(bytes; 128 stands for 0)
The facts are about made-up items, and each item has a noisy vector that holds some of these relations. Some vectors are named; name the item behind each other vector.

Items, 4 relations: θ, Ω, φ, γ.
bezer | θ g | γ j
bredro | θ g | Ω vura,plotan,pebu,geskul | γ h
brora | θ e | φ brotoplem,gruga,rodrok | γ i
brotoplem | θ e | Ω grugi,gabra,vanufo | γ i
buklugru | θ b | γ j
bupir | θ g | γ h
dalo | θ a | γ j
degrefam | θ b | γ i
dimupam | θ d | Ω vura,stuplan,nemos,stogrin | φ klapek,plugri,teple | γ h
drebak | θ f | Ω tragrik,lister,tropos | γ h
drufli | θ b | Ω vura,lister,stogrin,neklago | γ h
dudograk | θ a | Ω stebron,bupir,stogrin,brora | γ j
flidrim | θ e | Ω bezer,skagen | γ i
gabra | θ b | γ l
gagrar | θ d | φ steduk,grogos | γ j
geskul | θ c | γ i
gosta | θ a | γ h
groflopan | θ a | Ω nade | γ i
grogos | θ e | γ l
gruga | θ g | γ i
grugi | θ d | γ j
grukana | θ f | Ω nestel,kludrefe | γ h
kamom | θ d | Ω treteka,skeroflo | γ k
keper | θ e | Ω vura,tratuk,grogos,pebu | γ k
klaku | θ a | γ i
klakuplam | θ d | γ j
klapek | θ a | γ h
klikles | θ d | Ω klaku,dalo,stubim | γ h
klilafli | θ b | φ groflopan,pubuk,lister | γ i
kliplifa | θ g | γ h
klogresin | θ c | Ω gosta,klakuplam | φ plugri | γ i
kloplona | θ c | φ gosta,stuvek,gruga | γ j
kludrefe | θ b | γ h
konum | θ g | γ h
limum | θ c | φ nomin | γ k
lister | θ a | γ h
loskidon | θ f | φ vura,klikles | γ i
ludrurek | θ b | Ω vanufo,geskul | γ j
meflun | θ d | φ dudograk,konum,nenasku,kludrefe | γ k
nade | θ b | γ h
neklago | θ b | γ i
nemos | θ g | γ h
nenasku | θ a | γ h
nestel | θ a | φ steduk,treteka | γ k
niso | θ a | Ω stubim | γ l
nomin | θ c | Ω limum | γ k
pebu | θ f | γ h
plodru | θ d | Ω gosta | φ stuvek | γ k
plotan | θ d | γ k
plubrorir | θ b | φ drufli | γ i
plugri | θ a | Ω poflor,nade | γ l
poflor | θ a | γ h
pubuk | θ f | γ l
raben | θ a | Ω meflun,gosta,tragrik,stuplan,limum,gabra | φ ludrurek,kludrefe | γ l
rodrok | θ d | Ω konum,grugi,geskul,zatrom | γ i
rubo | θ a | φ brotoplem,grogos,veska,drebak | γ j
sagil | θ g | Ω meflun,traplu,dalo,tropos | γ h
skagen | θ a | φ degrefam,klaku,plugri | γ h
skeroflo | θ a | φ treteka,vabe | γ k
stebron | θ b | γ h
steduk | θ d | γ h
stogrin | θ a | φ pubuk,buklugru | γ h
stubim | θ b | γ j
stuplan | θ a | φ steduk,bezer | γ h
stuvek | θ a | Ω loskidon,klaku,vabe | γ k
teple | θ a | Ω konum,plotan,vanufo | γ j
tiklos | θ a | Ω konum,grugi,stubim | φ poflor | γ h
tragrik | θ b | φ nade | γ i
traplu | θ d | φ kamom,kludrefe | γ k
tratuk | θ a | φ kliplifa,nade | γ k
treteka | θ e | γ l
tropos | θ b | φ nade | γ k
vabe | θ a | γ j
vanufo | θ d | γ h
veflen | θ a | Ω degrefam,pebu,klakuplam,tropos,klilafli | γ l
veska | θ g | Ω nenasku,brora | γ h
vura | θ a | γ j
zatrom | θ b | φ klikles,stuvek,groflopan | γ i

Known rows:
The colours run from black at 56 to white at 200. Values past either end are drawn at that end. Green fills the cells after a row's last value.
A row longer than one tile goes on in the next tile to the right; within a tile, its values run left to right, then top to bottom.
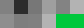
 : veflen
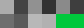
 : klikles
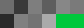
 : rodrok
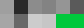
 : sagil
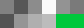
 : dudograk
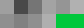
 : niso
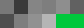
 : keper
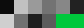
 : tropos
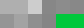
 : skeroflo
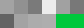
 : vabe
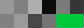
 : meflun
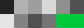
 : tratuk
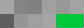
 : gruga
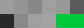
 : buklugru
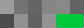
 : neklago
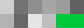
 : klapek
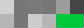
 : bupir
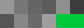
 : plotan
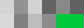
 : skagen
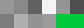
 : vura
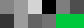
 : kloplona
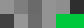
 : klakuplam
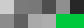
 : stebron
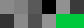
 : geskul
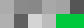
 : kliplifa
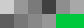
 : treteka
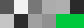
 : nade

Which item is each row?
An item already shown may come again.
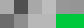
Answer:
stuvek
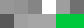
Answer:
vabe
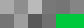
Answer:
loskidon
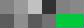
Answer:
plubrorir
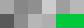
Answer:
groflopan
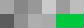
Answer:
groflopan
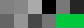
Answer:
limum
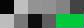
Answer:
tragrik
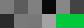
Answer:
nomin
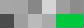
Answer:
bezer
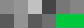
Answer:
plubrorir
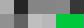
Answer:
drebak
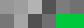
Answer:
brora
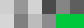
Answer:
skagen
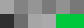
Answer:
kamom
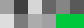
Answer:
tiklos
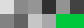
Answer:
kludrefe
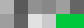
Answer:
veska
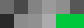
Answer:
ludrurek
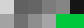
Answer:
pebu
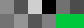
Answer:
plodru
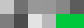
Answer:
grukana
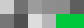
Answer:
grukana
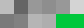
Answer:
plugri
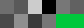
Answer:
klogresin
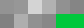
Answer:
rubo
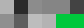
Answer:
drebak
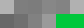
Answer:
pubuk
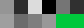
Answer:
dimupam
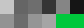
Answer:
vanufo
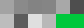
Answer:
kliplifa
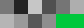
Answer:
raben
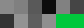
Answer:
geskul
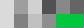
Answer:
skagen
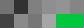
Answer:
brotoplem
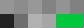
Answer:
kamom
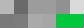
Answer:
plugri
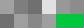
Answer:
klaku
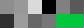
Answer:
kloplona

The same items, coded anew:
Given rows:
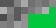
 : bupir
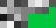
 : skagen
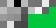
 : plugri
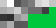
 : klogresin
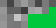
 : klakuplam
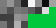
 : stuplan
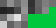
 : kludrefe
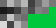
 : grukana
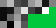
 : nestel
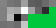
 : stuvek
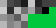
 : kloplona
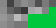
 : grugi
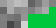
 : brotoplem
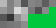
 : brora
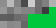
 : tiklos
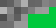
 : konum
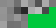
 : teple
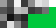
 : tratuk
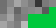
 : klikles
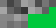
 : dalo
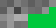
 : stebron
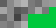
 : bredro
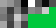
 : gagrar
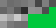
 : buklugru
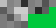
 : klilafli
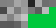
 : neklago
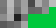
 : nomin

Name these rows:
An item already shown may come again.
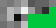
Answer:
stuvek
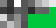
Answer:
nade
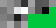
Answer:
plodru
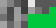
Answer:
rubo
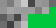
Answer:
gruga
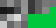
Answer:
kludrefe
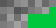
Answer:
pebu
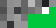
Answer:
steduk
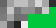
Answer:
flidrim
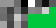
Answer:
gagrar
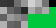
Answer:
bezer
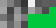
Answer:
rubo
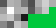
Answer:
kamom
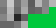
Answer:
nomin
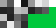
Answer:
tropos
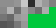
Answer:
klaku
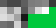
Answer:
treteka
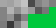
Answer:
groflopan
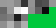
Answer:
plodru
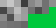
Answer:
plubrorir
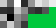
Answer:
tragrik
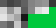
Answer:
treteka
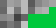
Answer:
keper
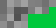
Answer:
drebak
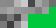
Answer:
gruga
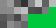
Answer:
limum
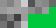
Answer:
gruga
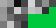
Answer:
raben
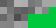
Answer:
kliplifa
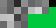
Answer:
pubuk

